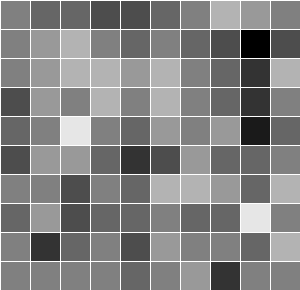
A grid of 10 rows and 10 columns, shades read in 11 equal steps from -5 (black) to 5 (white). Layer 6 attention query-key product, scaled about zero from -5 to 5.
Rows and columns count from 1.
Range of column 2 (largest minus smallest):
4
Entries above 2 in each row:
0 0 0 0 1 0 0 1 0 0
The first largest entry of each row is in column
8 3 3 4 3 2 6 9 10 7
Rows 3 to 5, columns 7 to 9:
0 -1 -3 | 0 -1 -3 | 0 1 -4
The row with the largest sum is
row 3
